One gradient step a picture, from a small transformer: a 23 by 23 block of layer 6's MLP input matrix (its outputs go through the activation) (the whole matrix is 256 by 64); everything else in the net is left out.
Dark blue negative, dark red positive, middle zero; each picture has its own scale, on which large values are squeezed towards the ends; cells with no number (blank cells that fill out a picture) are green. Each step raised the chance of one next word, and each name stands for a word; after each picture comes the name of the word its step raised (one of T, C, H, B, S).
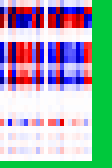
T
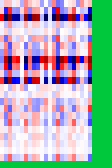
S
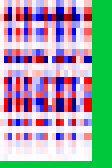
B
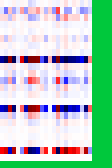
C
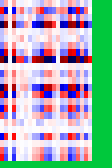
C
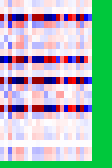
S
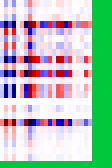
B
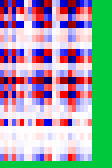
T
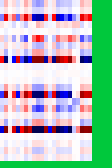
T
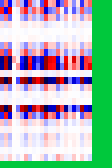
S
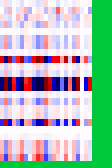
C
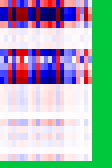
S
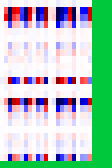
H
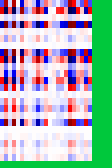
T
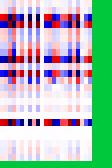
B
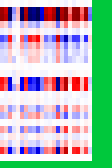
H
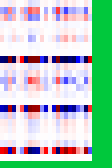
C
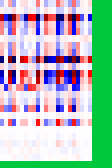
B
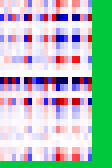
C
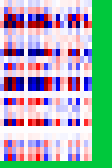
H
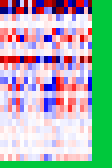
S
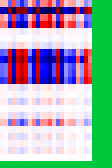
T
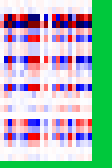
B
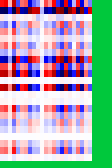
T
